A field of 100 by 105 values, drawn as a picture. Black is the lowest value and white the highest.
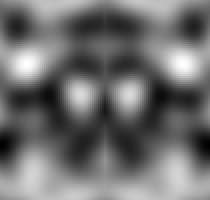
Grain: smooth. Slope: none. Lone odd cells: none. Mirror symmetry: left to right.
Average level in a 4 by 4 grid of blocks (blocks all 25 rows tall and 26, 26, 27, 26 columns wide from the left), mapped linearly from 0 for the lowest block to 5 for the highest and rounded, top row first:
3 2 2 3
4 2 2 4
0 0 0 0
5 3 3 5
